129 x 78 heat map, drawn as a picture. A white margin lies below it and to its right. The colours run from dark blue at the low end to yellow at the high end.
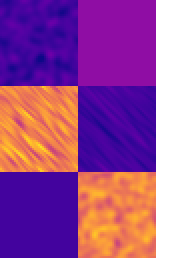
The table splits into 3 rows of 2 panels. Panel 1,1: very low, blotchy, faint in contrast. Panel 1,2: low, flat. Panel 2,1: high, slanting down to the right. Panel 2,2: very low, slanting down to the right, faint in contrast. Panel 3,1: very low, flat. Panel 3,2: high, blotchy.
